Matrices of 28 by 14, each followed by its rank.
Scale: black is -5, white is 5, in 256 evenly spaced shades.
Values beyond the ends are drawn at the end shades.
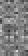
three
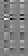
one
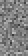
full rank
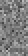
full rank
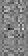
three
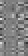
two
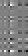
one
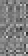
three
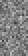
full rank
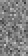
full rank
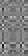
two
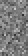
full rank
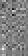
three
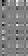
one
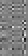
two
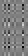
one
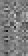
three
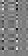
one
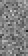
full rank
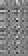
three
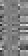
two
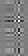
one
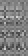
two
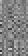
three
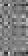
two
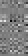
two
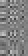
two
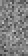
full rank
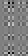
one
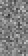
full rank
